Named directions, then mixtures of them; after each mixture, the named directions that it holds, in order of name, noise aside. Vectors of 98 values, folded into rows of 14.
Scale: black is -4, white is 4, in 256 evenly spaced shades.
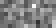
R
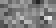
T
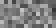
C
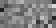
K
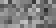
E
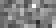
R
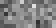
K, R, T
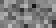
C, R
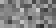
C, E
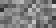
E, K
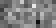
K, R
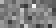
C, E, R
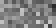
C, K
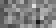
E, K, R
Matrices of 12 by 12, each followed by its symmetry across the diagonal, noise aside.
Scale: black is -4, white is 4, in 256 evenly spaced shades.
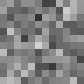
neither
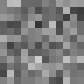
neither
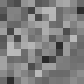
symmetric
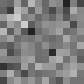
symmetric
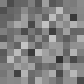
symmetric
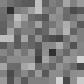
symmetric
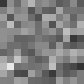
neither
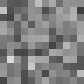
neither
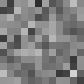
symmetric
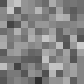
neither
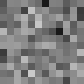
neither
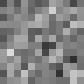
symmetric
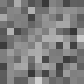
symmetric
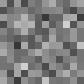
symmetric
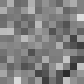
symmetric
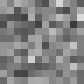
neither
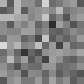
symmetric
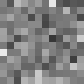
neither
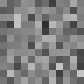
neither
